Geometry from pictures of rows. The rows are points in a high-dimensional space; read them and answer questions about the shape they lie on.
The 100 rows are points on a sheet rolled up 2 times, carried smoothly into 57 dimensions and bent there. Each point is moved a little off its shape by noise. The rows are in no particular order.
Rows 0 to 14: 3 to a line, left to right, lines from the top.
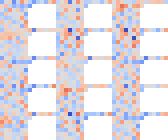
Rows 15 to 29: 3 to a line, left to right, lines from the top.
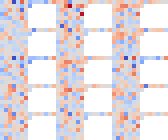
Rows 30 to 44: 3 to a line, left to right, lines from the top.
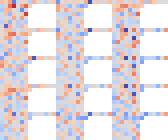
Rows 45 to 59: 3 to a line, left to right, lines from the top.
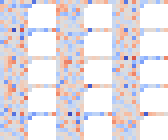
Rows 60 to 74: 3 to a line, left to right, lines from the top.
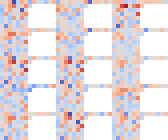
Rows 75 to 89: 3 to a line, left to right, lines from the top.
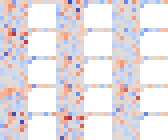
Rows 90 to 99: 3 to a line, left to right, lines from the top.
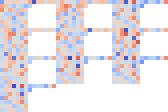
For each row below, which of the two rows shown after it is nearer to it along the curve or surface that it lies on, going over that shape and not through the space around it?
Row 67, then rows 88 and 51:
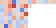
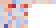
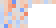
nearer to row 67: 88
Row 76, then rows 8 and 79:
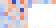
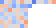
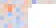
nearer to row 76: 8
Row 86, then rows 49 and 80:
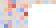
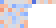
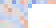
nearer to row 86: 80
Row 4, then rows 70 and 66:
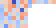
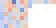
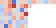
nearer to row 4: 66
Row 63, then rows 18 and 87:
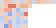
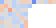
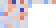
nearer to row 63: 18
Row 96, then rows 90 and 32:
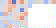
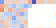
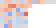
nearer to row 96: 32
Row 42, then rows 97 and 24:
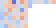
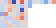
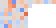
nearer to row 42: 24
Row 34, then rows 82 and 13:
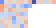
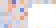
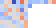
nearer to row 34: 13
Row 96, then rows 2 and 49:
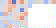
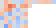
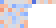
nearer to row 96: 2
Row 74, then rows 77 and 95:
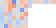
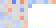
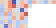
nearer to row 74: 77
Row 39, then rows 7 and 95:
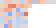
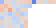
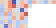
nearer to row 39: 7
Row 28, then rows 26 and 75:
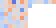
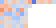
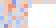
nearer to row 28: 75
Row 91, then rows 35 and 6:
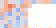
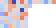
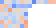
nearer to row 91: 6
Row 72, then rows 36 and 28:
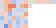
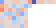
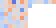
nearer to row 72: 28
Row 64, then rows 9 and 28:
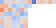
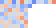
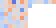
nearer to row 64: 9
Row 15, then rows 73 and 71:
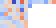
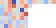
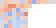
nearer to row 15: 73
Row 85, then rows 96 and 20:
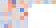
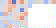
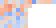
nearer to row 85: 96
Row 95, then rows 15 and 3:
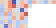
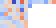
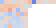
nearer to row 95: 15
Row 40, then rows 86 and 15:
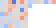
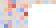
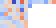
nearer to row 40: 86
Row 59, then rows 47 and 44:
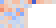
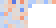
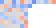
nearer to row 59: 44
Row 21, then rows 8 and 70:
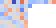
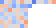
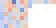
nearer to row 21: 8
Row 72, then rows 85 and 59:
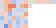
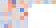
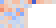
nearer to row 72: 85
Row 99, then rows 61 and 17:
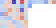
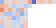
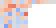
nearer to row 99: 61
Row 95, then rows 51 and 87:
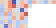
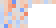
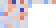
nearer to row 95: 87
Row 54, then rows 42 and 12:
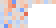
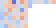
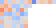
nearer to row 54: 42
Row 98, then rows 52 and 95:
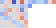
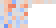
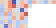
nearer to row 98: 95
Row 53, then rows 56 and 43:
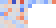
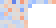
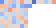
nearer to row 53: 43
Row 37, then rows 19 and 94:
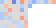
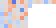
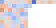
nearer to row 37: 19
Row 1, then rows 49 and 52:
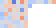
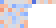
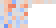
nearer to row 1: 52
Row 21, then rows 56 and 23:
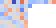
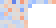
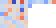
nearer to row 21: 23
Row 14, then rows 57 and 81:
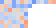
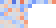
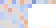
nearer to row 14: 57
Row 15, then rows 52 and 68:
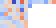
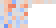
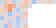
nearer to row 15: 52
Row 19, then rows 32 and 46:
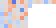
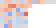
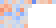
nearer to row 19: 32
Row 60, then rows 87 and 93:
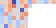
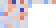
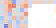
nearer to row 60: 87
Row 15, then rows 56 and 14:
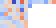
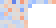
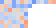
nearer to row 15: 14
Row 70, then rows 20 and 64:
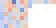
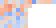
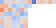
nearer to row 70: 20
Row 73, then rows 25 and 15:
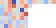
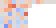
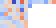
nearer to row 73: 15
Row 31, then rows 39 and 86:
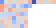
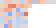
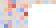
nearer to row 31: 39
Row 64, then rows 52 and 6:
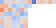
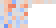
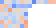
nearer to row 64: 6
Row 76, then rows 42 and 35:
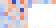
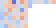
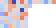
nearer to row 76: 35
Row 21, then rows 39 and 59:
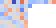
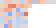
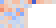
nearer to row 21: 59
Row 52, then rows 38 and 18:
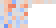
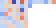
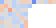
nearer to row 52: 18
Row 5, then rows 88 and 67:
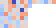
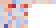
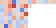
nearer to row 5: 67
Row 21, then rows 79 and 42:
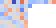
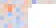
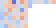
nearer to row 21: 42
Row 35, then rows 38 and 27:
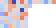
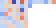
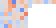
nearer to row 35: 38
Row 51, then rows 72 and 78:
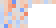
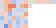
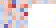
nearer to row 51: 72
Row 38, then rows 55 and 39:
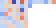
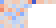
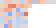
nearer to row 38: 55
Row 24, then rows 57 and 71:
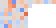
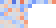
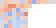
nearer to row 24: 71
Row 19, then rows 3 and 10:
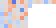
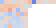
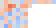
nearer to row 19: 10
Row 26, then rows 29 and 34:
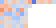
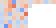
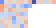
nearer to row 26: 34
